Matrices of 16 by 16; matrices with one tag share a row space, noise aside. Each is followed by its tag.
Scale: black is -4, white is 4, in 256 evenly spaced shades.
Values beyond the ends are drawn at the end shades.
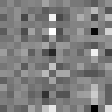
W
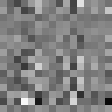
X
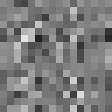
X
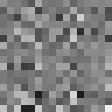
X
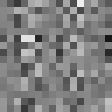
X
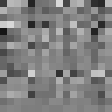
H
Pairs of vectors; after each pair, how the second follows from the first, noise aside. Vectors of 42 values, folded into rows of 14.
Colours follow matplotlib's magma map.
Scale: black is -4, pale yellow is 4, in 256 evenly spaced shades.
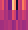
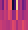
negated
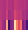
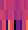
negated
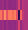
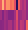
wrapped around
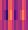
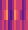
negated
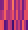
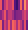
shuffled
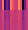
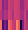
wrapped around
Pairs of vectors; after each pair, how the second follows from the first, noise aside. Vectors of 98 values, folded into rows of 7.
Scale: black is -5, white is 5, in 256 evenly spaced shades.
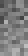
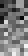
scaled up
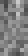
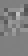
partly zeroed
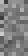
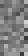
reversed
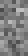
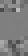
partly zeroed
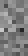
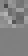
partly zeroed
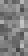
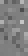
partly zeroed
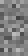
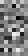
scaled up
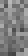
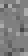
partly zeroed
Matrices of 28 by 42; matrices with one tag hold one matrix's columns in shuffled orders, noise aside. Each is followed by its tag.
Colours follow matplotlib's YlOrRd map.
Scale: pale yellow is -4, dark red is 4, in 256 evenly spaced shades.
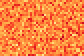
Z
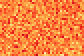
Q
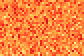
Q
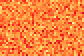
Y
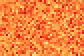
Q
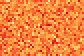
Y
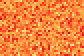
Z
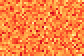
Y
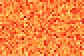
Q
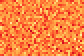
Y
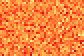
Y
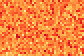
Q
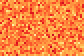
Q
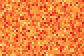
Z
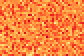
Z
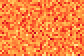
Z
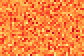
Z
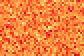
Y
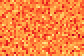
Q
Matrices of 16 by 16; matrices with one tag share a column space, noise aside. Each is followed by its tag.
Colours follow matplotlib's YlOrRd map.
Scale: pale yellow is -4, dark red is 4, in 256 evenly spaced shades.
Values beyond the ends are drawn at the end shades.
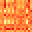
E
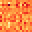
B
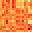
E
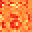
B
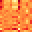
E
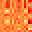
E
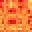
E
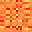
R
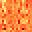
E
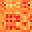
B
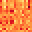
E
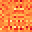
R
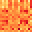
E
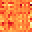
B
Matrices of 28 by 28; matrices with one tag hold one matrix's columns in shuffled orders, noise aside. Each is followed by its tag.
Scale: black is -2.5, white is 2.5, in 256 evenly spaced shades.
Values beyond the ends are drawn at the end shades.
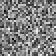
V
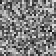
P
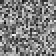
V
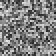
P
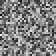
V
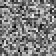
V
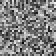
P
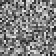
P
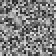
V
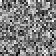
P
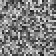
P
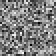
P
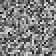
V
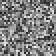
V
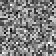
V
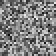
V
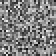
P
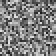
V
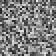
V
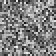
P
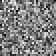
P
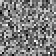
P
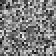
P
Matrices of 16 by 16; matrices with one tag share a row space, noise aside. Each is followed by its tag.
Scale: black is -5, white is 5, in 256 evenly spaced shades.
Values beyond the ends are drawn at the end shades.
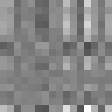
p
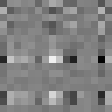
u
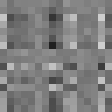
u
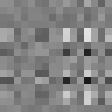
p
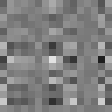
u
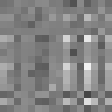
p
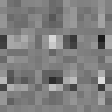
u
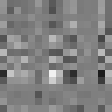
u
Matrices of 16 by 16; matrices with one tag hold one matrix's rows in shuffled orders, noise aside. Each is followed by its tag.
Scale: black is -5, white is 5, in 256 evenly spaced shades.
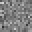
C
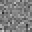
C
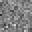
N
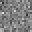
C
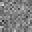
C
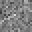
N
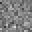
N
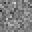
N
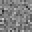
C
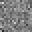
C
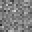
N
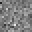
N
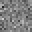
C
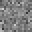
C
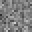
N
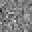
N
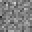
N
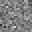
N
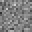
N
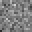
N
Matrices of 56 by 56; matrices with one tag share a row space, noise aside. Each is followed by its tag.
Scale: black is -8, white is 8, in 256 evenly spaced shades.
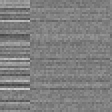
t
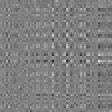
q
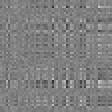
q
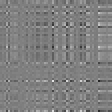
q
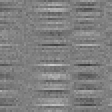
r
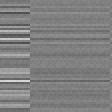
t
